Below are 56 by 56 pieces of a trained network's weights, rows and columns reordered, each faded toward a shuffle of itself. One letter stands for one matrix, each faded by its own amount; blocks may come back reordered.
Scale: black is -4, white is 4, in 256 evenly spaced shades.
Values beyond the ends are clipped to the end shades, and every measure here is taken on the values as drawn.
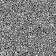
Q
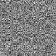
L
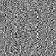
L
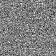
Q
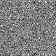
Q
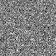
Q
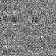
L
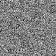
Q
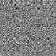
L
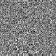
L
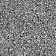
Q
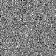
Q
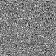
Q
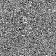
Q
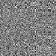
L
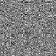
L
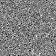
Q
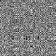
L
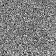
Q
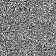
Q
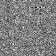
Q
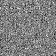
Q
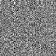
L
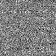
Q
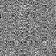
L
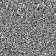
Q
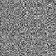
L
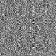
L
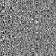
L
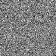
Q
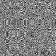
L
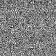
Q
